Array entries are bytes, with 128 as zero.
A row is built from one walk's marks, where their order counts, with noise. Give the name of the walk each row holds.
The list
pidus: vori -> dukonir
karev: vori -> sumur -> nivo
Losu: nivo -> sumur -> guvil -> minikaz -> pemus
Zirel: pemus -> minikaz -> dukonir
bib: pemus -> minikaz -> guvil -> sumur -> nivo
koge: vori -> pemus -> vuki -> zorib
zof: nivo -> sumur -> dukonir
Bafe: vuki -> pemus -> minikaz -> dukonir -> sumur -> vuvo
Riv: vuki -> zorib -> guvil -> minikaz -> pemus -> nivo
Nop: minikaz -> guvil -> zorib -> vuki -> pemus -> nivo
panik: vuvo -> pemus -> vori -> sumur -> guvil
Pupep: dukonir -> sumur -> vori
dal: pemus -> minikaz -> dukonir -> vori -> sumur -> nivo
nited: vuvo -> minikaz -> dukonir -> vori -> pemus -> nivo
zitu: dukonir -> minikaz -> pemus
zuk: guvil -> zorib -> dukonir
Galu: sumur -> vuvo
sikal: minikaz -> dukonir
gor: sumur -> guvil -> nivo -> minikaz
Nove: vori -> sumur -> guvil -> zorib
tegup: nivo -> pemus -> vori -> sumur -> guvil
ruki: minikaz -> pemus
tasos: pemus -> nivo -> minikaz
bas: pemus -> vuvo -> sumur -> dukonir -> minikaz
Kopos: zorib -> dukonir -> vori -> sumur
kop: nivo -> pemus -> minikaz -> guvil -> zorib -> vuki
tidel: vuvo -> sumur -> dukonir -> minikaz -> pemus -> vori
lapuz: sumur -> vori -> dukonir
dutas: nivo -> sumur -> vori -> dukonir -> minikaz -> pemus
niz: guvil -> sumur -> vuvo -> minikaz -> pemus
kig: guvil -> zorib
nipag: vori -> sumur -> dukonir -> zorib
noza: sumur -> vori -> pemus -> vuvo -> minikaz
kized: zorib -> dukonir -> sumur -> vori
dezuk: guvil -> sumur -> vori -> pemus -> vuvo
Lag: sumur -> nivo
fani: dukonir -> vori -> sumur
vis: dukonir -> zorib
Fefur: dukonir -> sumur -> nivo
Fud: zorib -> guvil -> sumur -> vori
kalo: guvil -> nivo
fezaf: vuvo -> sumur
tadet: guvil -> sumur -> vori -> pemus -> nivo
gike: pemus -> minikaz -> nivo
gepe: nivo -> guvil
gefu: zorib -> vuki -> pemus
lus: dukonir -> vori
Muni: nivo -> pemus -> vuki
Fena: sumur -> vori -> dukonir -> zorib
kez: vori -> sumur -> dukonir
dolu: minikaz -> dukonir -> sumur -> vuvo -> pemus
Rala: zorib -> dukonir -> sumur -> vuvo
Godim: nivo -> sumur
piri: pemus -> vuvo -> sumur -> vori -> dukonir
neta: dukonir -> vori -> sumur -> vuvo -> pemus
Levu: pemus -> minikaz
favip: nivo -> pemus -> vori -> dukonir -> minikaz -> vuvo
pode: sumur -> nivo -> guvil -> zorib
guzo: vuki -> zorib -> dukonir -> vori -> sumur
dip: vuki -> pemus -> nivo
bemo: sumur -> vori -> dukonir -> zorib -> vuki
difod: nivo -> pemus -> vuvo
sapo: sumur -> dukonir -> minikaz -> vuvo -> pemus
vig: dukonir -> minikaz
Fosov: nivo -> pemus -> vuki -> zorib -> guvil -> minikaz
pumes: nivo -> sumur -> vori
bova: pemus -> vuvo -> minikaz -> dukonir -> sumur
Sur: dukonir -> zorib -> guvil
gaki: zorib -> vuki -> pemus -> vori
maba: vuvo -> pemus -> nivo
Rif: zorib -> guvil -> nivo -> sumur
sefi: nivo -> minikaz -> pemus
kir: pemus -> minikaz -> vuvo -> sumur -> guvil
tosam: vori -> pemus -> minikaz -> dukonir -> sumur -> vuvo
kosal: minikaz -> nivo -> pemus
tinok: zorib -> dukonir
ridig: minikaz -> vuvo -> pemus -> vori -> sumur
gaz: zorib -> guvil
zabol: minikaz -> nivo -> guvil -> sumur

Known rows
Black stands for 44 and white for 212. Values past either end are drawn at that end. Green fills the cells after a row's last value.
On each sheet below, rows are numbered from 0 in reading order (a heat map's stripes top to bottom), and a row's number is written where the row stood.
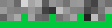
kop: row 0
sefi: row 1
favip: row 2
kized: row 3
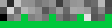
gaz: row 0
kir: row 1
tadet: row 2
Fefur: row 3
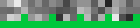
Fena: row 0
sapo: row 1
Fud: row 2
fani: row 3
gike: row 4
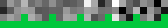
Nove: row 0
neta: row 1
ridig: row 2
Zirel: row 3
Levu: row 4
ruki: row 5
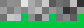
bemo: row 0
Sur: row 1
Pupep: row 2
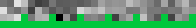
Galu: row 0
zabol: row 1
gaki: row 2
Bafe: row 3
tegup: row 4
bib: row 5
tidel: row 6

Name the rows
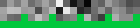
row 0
Riv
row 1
noza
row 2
sikal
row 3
karev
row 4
bova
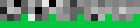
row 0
pidus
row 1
vig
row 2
piri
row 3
zuk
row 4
guzo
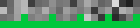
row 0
dezuk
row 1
tosam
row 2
Nop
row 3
tasos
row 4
tinok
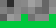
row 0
Rala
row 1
Fosov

